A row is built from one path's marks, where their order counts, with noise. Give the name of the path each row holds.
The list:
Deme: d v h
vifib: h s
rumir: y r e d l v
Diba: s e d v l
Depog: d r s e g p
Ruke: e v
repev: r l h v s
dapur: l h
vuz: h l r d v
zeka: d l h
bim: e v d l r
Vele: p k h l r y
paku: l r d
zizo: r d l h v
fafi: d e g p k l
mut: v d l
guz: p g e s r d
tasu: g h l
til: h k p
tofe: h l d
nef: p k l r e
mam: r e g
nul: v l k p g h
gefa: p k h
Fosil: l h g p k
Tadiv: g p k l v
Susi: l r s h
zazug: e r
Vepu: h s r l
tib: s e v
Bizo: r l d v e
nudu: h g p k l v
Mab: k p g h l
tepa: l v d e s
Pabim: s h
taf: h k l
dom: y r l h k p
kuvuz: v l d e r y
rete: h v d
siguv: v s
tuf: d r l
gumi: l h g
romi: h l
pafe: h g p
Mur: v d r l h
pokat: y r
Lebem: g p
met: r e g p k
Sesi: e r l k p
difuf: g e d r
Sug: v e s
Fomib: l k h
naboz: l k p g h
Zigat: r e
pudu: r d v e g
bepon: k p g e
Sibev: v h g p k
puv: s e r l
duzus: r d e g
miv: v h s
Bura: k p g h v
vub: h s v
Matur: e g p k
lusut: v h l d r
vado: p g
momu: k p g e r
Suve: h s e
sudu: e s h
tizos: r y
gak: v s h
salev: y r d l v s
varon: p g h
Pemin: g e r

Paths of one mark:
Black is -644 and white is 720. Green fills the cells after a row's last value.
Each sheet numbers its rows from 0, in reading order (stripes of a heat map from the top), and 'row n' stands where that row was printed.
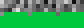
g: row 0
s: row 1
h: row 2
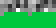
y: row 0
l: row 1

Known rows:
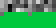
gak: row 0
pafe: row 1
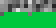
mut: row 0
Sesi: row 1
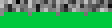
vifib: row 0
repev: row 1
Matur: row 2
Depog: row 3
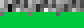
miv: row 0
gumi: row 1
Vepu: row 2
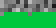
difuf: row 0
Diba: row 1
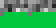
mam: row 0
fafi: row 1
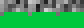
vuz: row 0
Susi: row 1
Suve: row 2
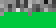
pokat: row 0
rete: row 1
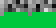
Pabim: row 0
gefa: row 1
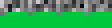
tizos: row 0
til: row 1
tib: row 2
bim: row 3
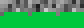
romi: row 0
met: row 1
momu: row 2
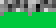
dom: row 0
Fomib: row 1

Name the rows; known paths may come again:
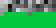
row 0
dapur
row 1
til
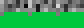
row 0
tib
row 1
repev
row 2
Zigat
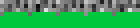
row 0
Diba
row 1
Sibev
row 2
puv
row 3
tepa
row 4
duzus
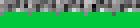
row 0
rumir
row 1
Bizo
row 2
Mur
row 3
Fomib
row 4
mut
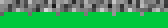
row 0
Vepu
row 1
guz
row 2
nudu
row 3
nef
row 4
salev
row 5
Pemin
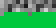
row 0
zeka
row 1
lusut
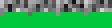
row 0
Sug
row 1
taf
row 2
Pabim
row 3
paku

